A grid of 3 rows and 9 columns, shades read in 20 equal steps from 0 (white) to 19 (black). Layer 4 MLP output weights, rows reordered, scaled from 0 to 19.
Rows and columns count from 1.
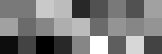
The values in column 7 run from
8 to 12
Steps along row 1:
same down up up down down up down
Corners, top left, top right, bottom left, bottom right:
10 7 18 14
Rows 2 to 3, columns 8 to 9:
9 8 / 3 14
